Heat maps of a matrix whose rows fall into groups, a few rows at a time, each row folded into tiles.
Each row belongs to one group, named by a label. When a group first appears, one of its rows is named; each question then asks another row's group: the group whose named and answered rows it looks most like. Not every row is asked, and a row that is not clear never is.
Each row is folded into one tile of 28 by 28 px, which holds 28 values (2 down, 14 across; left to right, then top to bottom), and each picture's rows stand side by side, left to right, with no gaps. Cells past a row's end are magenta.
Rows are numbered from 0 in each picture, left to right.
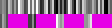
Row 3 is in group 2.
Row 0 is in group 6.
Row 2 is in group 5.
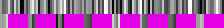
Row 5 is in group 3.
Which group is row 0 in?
2
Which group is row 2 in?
6
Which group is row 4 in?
5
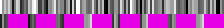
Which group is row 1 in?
6
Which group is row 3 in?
2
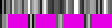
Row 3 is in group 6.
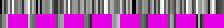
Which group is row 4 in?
2
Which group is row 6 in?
6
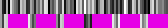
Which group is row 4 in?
5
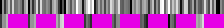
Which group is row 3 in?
6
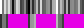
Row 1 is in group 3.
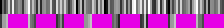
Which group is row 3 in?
2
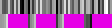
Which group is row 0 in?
2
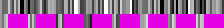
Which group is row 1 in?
5
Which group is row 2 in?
6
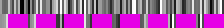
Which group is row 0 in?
2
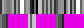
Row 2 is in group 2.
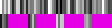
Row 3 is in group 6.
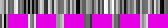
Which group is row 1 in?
5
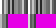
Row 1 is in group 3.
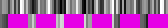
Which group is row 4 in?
3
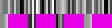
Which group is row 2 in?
6
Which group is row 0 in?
2
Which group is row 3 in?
2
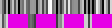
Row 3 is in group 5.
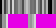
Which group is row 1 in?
2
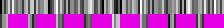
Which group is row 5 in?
3
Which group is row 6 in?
6
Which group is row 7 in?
6
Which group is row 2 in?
3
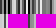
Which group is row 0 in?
5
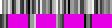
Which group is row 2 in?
3
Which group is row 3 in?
6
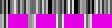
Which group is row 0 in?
5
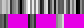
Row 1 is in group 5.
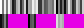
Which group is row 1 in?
6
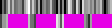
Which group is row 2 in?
5
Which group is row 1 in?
3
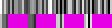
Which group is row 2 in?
5
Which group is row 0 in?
3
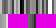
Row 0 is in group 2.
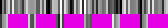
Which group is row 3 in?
3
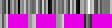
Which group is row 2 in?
2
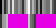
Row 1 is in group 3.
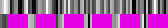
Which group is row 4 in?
2
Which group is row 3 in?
5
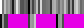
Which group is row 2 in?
6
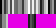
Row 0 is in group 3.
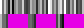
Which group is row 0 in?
3
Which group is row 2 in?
6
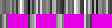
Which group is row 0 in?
6
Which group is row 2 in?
6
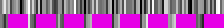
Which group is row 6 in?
2
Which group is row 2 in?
6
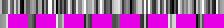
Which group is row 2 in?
5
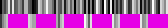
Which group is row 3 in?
5
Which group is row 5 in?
5
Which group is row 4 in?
5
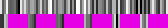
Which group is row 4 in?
5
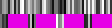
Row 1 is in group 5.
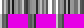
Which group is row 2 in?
3
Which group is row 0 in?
3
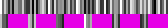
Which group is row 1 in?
5
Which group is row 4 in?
6
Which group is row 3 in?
5
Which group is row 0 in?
3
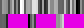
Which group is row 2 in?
2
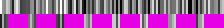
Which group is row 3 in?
5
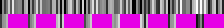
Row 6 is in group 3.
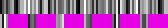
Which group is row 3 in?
3
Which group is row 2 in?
2
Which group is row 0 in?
5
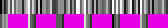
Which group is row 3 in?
3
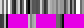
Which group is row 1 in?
5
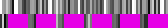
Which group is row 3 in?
6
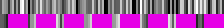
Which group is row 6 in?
5
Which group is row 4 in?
2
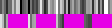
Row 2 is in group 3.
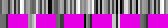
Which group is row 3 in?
6
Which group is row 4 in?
5
